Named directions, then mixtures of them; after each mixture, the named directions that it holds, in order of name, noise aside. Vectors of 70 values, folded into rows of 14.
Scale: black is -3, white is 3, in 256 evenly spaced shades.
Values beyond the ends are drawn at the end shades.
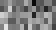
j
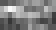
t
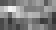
t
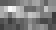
t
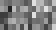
j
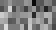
j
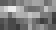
t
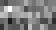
j, t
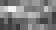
t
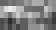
t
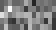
j, t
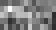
j, t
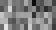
j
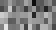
j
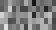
j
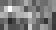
j, t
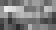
t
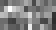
j, t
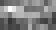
t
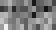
j, t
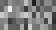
j, t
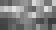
j, t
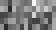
j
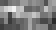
t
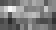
t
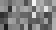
j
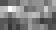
t
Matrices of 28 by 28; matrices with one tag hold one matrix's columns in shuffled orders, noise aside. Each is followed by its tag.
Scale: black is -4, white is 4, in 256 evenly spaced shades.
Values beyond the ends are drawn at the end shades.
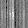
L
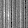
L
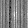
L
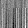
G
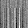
G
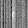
L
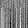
G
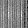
L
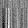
G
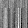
G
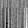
G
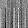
G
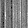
L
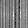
L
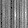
L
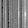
L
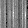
L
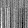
G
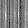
L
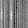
L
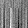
G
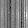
L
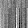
G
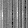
L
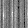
L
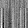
G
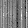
L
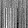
G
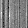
L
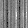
L
